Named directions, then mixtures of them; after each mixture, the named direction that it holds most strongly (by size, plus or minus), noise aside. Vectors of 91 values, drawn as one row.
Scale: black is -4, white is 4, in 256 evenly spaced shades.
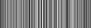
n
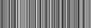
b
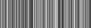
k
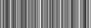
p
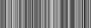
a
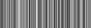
b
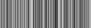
k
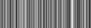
p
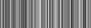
p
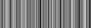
p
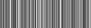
p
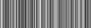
b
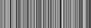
p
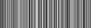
n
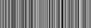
k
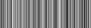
k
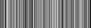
k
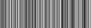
a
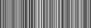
n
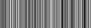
a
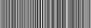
n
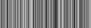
k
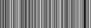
p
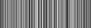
n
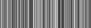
k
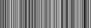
a
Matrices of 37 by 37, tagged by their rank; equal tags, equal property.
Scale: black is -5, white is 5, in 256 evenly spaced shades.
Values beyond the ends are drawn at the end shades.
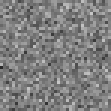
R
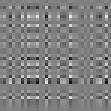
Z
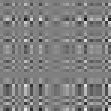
Z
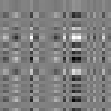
Z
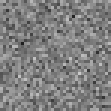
R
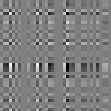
Z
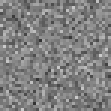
R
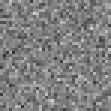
R
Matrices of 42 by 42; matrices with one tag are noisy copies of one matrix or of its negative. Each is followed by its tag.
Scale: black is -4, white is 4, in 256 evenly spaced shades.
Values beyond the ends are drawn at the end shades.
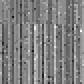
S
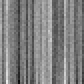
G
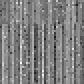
S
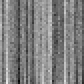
G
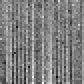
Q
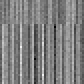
S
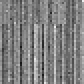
S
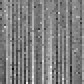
Q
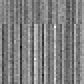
S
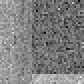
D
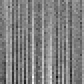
Q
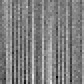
Q
